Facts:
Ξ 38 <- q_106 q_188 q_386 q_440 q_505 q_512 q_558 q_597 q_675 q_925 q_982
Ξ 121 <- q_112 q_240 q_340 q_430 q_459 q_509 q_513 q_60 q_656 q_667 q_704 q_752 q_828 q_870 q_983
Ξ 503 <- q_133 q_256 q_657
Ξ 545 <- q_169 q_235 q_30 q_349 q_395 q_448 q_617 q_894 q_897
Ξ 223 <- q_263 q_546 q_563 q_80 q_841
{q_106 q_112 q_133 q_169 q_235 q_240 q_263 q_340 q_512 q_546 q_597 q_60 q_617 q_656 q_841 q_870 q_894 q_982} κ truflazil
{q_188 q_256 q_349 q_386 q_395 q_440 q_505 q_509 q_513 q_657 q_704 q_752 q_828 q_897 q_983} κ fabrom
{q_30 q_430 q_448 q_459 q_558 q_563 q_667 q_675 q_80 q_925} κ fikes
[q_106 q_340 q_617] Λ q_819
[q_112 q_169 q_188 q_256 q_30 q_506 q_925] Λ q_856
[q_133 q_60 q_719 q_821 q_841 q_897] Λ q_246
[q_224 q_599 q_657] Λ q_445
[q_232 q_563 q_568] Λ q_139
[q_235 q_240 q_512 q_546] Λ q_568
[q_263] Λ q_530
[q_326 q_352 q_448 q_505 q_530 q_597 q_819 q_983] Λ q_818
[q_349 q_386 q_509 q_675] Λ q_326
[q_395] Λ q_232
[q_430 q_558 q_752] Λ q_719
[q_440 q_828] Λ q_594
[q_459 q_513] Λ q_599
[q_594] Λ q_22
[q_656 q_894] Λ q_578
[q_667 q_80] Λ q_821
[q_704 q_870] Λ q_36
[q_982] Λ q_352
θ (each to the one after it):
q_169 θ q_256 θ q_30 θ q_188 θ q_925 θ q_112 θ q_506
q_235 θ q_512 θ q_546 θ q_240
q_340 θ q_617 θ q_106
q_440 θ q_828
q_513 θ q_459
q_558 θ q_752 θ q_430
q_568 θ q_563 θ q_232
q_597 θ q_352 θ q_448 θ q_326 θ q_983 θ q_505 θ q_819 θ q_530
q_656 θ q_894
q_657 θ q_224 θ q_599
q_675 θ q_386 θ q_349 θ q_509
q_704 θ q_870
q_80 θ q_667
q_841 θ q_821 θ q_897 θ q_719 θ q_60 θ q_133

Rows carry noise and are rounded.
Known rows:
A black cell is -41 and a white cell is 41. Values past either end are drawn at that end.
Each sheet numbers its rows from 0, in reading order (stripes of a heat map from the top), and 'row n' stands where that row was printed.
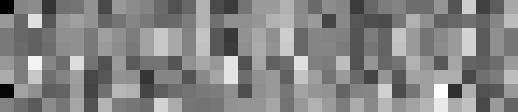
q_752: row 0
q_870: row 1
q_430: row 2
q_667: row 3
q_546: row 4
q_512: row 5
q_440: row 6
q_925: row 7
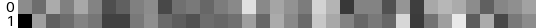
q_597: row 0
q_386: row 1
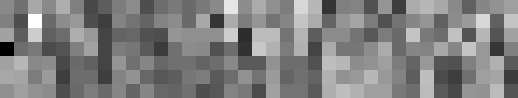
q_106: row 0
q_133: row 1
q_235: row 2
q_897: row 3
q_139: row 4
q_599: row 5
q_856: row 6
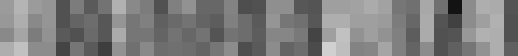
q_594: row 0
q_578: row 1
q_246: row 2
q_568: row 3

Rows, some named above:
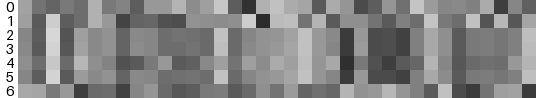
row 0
q_459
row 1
q_235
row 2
q_60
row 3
q_60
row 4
q_340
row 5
q_60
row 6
q_599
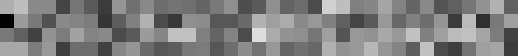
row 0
q_568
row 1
q_509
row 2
q_448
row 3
q_599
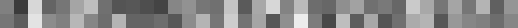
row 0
q_169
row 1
q_841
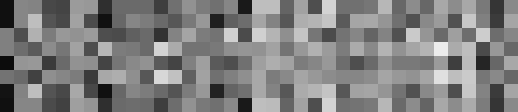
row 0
q_395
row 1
q_657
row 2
q_617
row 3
q_925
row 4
q_704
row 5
q_558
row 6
q_657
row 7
q_395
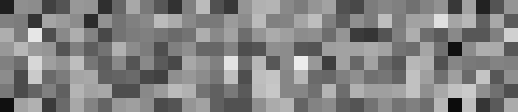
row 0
q_513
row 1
q_675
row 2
q_240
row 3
q_594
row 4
q_263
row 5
q_894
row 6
q_30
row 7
q_828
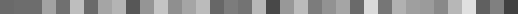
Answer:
q_80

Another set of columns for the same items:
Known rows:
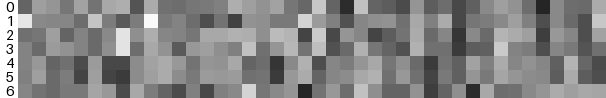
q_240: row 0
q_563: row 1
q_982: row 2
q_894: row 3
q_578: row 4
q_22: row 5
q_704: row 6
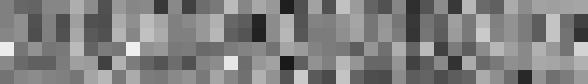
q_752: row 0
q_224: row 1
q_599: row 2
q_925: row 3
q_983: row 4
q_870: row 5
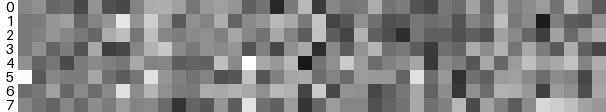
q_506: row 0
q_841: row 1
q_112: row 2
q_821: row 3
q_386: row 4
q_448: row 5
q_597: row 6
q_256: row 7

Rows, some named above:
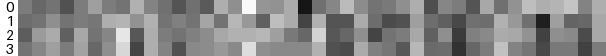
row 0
q_505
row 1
q_340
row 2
q_512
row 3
q_235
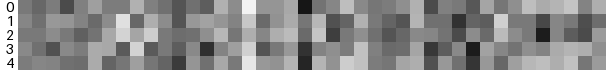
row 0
q_505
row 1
q_894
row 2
q_263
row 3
q_513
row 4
q_440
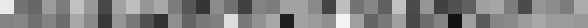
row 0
q_459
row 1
q_828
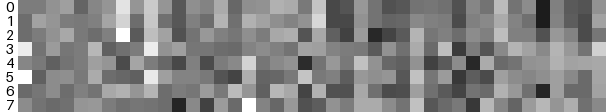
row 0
q_841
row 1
q_546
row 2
q_133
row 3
q_925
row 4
q_704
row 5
q_30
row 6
q_340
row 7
q_395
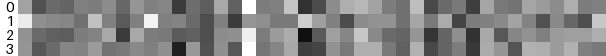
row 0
q_349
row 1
q_563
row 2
q_509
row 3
q_897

